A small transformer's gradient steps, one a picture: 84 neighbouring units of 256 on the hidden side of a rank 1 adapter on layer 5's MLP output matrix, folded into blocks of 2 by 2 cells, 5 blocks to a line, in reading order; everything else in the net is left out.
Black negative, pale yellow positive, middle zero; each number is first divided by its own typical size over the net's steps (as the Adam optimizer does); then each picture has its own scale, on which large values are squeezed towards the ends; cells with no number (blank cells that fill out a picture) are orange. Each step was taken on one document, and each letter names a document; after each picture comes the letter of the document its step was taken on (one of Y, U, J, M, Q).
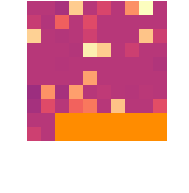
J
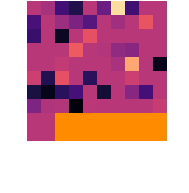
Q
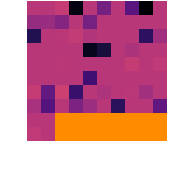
J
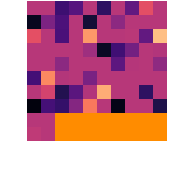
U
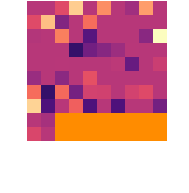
J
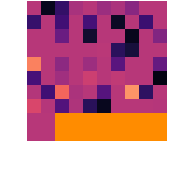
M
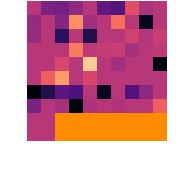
Q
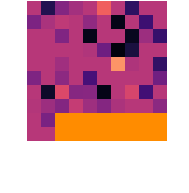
M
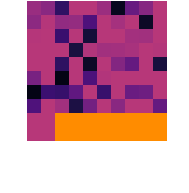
Q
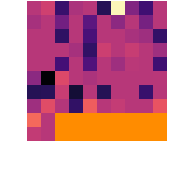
Q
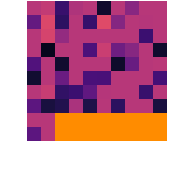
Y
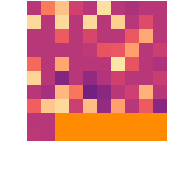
Y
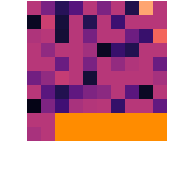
U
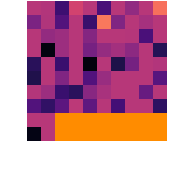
Y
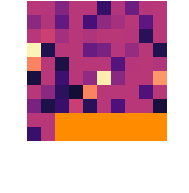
Y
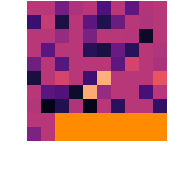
Y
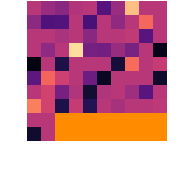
Y
